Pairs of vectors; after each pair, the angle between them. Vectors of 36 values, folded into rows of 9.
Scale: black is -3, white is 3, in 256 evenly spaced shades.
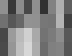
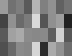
partly aligned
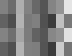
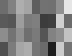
nearly parallel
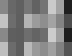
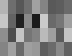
orthogonal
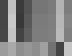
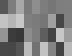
orthogonal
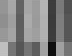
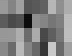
partly opposed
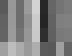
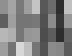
partly aligned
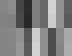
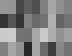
partly aligned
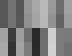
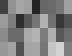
orthogonal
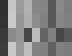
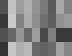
nearly parallel
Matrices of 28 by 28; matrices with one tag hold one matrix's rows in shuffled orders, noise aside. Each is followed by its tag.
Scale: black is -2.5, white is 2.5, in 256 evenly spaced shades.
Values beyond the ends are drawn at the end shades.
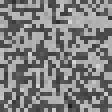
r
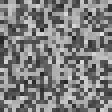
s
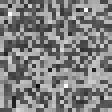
r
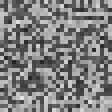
r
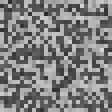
r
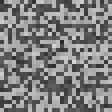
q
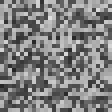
r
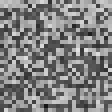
q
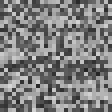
q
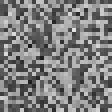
s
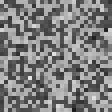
s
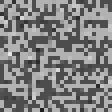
q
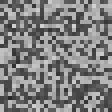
r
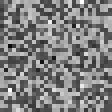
s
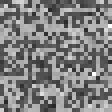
q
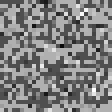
q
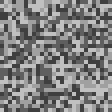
q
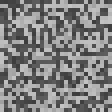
r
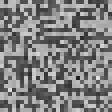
q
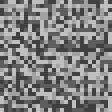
q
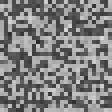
r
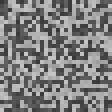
r
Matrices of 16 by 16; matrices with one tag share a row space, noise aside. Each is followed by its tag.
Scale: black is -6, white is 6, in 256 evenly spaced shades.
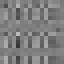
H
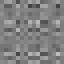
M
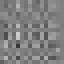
H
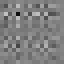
H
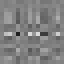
M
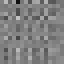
H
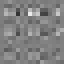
M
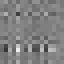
H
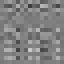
M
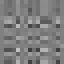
M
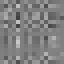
H
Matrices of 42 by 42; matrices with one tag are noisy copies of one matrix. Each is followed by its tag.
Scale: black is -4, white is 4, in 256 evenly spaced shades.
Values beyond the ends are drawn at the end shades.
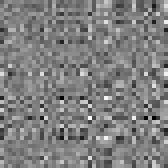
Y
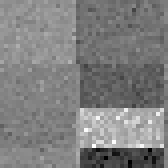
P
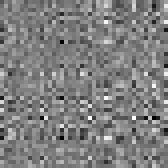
Y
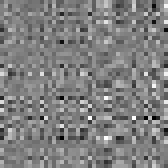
Y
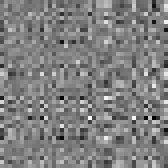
Y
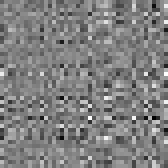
Y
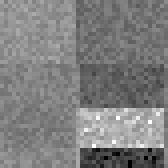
P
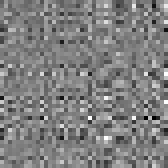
Y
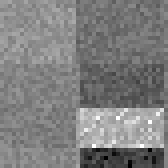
P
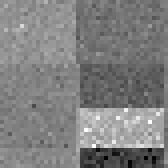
P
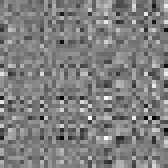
Y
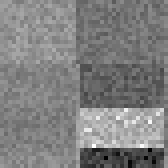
P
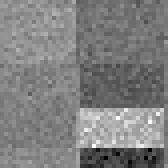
P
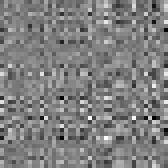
Y
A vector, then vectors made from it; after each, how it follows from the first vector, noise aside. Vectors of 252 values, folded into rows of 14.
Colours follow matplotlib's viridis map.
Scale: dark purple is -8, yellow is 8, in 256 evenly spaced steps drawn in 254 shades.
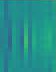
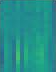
wrapped around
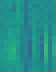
wrapped around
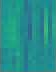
wrapped around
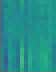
wrapped around
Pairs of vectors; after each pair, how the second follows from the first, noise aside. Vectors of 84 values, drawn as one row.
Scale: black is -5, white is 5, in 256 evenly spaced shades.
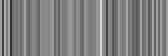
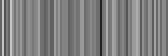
negated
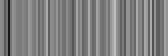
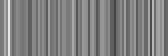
negated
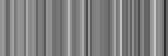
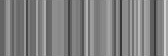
negated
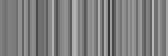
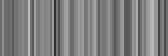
shuffled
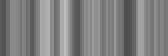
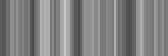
copied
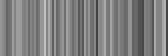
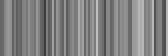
negated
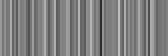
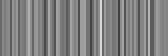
negated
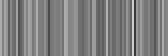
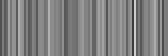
negated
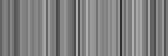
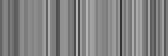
copied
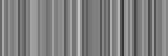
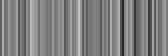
copied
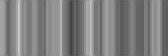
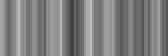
copied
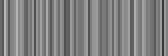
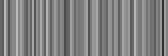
copied
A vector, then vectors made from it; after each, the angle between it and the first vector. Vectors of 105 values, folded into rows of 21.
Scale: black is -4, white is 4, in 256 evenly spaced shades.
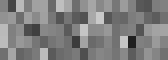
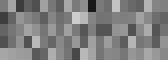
partly opposed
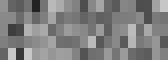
orthogonal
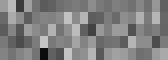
partly opposed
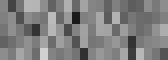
partly aligned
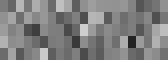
nearly parallel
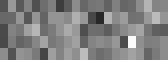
nearly opposite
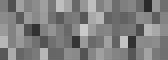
nearly parallel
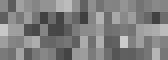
partly aligned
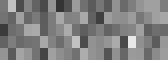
nearly opposite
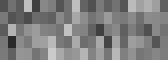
partly opposed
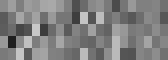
orthogonal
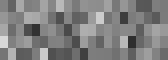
nearly parallel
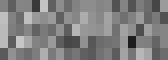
partly aligned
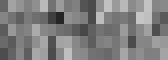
orthogonal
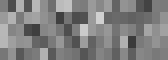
nearly parallel
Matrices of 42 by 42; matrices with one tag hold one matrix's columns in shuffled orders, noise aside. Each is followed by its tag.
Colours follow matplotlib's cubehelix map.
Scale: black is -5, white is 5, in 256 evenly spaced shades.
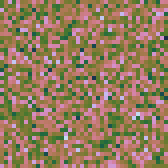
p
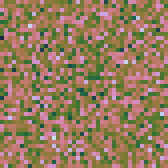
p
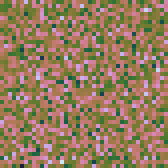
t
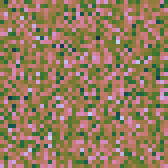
p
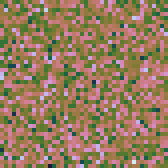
t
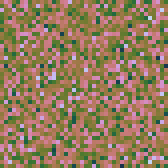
t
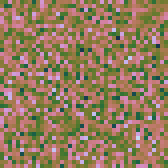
p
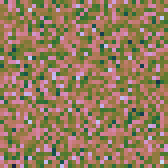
t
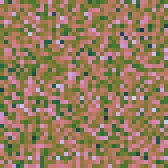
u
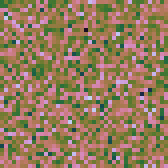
u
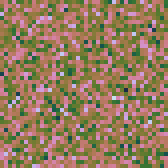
u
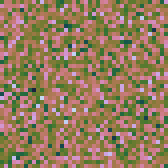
u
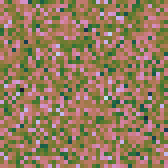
u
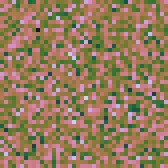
u
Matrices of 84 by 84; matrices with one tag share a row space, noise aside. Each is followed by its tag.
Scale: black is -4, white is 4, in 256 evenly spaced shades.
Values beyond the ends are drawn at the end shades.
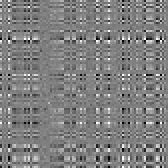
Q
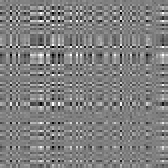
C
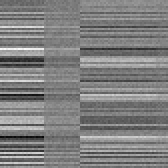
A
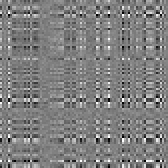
Q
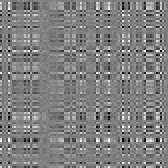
Q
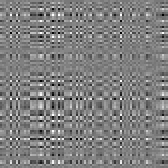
C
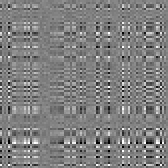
Q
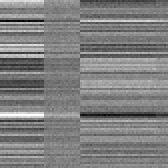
A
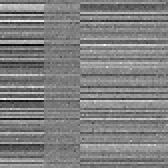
A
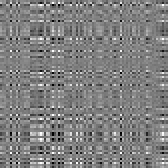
C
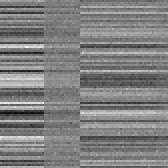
A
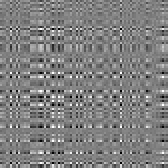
C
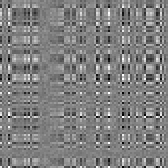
Q
